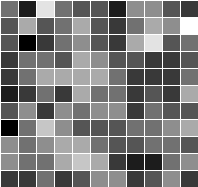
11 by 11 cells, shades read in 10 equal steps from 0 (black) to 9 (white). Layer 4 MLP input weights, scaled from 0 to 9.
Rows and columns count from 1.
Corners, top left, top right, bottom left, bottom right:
4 2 2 2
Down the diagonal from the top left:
4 6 2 3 6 4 5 4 4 4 2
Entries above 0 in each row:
11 11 10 11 11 11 11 10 11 11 11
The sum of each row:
39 51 40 37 44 36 41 44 47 45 35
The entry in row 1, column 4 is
4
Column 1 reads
4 3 3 2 2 1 3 0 5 5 2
